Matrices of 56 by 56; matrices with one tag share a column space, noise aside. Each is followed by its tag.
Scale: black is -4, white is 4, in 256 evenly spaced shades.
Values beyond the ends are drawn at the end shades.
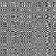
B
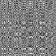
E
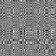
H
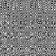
E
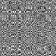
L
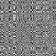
L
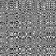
E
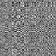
B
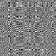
B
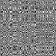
L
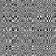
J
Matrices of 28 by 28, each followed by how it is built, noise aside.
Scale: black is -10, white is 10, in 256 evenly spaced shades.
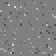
sparse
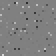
sparse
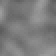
smooth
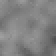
smooth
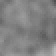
smooth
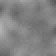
smooth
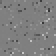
sparse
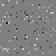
sparse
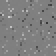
sparse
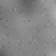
smooth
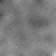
smooth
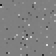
sparse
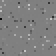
sparse
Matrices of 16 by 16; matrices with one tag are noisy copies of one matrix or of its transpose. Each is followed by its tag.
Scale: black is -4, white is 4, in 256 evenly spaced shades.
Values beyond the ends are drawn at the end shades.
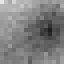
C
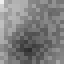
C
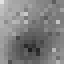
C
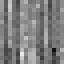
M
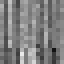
M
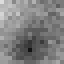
C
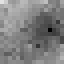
C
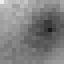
C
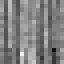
M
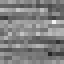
M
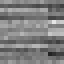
M
